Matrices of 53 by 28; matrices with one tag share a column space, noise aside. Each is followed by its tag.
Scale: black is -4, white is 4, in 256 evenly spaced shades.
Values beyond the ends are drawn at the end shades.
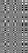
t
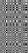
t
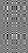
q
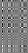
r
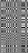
r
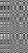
q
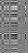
q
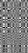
r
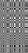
r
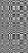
q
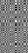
t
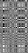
r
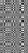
t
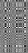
r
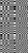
q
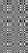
t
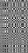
r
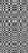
t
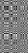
q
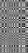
r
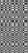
t
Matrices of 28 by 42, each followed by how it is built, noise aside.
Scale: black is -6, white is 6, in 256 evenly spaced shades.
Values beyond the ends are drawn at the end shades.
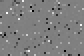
sparse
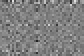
low rank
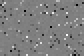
sparse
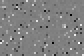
sparse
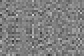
low rank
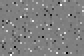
sparse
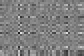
low rank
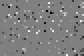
sparse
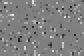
sparse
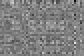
low rank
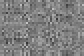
low rank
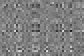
low rank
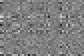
low rank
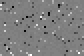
sparse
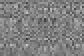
low rank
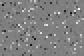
sparse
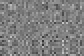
low rank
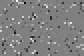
sparse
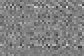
low rank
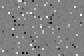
sparse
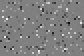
sparse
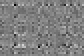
low rank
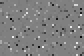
sparse
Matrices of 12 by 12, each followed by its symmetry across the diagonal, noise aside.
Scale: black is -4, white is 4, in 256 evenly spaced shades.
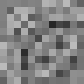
symmetric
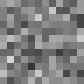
neither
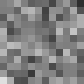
antisymmetric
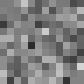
antisymmetric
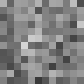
neither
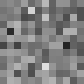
antisymmetric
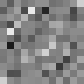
symmetric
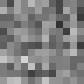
antisymmetric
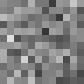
neither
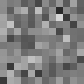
neither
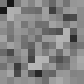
symmetric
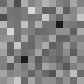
symmetric
